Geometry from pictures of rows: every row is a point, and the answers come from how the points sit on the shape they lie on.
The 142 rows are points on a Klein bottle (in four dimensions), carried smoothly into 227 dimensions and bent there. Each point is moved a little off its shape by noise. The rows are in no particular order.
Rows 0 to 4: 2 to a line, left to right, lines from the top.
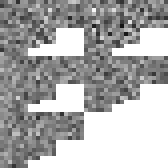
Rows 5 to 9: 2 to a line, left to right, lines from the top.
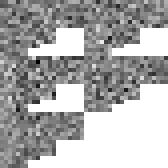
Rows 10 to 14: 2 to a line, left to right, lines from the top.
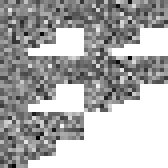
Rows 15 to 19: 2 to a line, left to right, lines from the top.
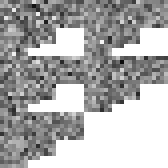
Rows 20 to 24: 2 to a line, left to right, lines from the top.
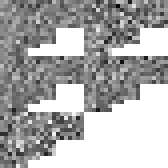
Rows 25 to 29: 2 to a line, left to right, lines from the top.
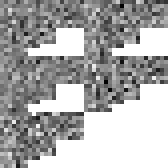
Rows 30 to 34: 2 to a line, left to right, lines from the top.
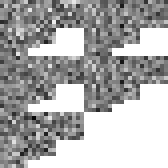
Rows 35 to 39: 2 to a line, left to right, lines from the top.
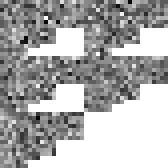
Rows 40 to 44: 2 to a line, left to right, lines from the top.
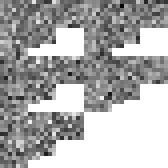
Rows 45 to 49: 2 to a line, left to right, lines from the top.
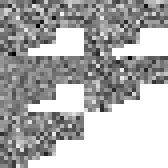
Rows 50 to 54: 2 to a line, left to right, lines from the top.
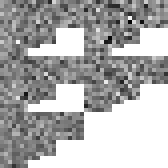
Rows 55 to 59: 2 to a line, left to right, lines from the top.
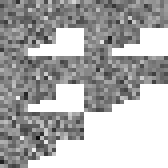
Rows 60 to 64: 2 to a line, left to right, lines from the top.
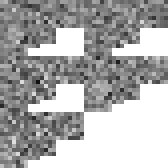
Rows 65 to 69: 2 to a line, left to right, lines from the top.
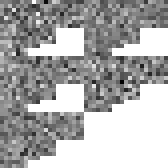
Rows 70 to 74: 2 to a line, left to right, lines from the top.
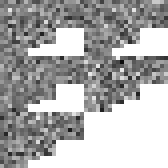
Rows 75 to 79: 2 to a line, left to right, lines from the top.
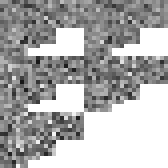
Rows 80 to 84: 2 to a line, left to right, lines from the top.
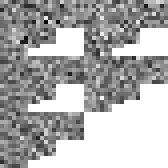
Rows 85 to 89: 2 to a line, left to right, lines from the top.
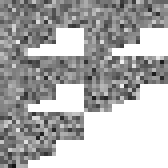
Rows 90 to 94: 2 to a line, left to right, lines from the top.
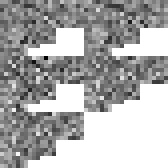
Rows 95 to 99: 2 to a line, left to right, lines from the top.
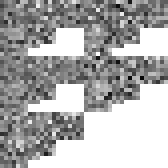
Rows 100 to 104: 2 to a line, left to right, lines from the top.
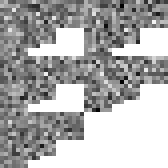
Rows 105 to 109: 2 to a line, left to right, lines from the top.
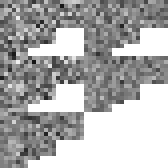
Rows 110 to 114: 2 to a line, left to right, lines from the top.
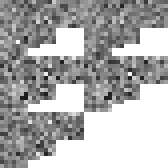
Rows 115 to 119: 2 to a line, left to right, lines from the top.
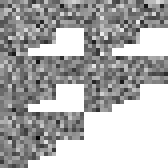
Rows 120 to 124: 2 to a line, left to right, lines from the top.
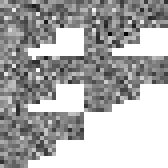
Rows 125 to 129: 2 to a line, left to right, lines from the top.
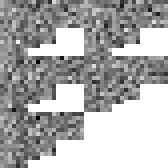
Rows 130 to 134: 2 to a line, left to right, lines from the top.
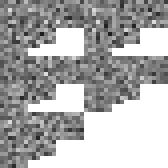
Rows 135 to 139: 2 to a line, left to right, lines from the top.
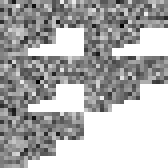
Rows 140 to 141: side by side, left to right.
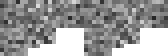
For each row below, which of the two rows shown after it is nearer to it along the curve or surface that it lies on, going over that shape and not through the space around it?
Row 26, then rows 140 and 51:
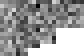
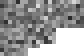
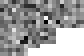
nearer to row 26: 51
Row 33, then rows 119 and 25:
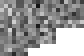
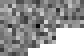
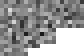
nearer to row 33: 119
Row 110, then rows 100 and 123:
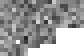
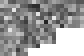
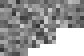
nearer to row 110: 100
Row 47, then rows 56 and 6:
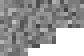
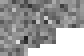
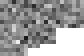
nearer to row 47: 56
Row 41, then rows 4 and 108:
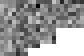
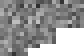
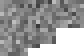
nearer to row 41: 4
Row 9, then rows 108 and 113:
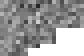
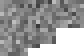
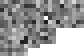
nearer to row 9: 108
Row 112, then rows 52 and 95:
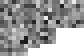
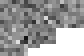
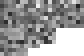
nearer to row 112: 95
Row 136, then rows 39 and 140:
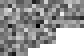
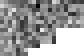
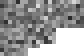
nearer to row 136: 140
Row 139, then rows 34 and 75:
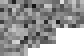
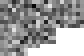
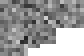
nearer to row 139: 34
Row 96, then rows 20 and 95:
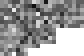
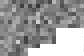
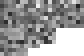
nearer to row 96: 20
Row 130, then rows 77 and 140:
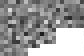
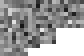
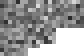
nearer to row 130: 77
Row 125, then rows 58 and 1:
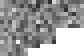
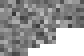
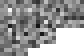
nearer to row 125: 58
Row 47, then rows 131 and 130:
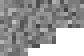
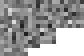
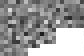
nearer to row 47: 131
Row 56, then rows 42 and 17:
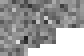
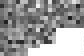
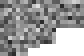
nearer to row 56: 42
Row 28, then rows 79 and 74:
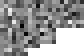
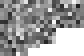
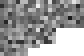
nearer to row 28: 74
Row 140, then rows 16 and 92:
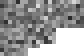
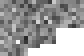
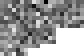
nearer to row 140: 16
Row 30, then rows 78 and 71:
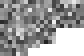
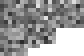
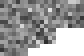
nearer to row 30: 71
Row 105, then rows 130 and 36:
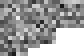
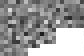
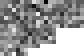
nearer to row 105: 130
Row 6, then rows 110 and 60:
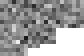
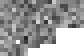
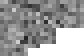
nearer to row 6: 110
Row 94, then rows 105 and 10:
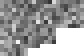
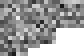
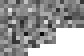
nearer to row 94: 10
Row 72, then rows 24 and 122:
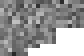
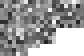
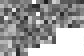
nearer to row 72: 122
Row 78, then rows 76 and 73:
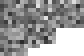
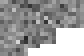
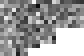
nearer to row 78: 76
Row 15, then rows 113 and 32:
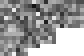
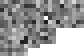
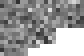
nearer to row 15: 113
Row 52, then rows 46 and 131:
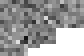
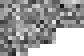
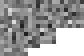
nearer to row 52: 131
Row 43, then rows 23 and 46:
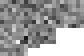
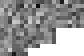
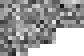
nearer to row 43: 23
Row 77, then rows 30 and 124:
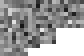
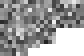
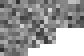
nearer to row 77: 124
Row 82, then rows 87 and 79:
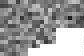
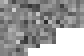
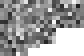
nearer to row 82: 79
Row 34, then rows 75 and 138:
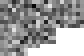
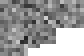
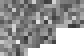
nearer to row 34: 138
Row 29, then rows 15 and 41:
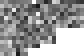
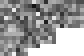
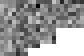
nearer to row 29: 15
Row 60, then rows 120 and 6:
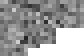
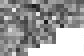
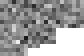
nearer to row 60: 120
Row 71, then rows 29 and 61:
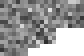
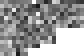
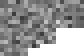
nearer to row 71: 61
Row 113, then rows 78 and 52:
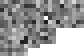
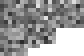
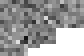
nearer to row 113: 78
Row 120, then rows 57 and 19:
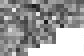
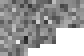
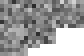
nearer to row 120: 57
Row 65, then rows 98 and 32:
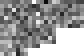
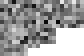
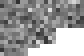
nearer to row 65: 98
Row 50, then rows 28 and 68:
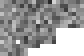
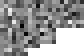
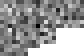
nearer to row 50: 28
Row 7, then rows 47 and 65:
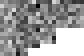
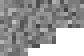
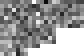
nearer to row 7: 65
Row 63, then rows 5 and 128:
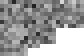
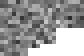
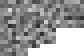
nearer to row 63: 5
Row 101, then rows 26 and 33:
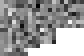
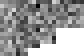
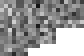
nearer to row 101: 26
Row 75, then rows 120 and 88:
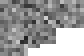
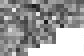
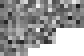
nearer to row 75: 120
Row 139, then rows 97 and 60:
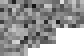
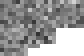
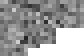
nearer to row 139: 97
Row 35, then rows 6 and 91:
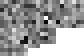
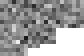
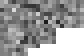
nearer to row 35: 91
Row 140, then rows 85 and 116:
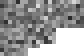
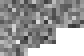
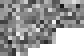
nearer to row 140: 116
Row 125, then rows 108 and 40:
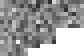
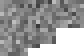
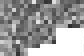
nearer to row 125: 108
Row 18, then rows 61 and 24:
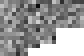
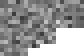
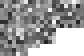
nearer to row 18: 61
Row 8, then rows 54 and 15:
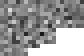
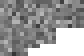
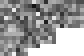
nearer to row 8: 54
